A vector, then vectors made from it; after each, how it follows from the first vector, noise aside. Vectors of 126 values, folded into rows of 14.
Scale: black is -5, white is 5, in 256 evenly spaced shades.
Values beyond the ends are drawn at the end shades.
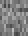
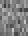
copied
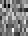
scaled up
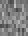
reversed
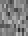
reversed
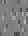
partly zeroed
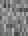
copied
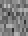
negated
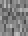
negated
